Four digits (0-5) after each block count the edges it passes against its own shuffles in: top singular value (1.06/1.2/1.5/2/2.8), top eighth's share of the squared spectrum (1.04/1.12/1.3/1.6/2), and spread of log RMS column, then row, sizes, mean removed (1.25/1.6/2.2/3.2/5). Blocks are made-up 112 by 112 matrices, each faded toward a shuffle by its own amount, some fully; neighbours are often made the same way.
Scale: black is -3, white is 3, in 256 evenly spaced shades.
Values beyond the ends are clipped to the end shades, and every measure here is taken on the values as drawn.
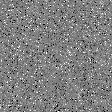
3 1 0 0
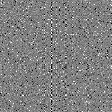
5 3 2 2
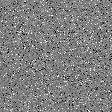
2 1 0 0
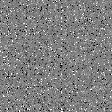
4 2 1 1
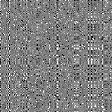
5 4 3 3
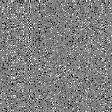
4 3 2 1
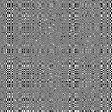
5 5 4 4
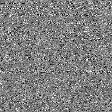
1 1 0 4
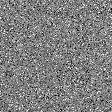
0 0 0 0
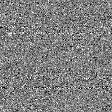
1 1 0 3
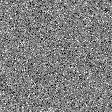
0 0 0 0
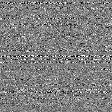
2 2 0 4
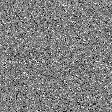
0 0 0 1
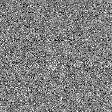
1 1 0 3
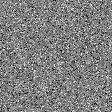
0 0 0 0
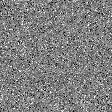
0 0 0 0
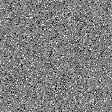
3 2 0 1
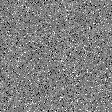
1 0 0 0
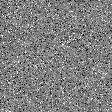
1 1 0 0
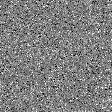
2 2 0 0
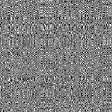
5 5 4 3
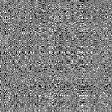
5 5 3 3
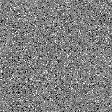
3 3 1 1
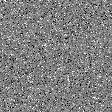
1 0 0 0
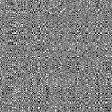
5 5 3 3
